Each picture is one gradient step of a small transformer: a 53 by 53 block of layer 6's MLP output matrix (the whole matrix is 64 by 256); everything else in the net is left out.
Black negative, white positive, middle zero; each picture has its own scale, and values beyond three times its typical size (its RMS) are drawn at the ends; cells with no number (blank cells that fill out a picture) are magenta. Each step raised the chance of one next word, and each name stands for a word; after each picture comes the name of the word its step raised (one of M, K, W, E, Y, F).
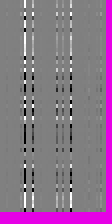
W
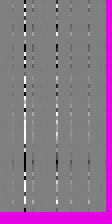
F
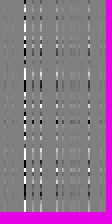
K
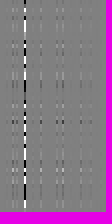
K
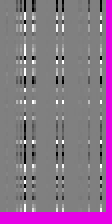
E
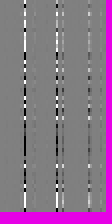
W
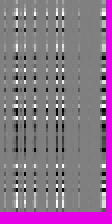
W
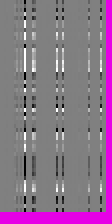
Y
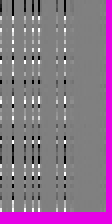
E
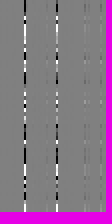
E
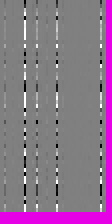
K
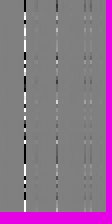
E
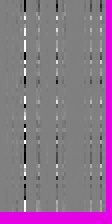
E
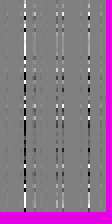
W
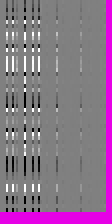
Y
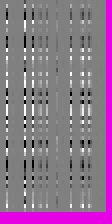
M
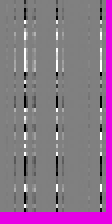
Y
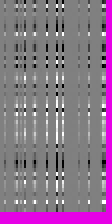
F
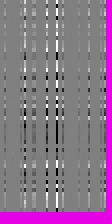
W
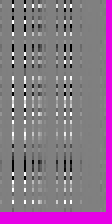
F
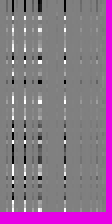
E
